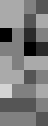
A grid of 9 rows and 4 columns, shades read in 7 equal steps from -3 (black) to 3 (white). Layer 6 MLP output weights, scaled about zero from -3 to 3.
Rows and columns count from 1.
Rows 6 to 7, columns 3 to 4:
-1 0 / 0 1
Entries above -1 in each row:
3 3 2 2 4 3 4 1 3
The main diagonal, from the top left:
1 1 -2 -2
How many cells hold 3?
0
